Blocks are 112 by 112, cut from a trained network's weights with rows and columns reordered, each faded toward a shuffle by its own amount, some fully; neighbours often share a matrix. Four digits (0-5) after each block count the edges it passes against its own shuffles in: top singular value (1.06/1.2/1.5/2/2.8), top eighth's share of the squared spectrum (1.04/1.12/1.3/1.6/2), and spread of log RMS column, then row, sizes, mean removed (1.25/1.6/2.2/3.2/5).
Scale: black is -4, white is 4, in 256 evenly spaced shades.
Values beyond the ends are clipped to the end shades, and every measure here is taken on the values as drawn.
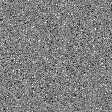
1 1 0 0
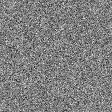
0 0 0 0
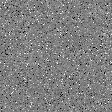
1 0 0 0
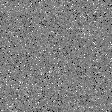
0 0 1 0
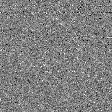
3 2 0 1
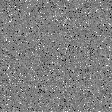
1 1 1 0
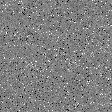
0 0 0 0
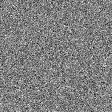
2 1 0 0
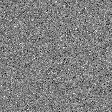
0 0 0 0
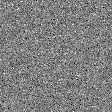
0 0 0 0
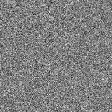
3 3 1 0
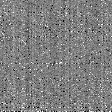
3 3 0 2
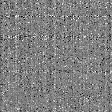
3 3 0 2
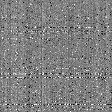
3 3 0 3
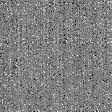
3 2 0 2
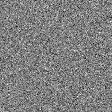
2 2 0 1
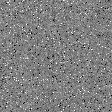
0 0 0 0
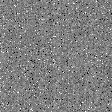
1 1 0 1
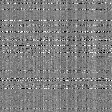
4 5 0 4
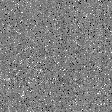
1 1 0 1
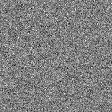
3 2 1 0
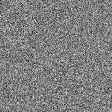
3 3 1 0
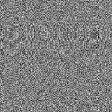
4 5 3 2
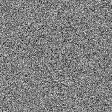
2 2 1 0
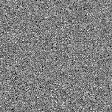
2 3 1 1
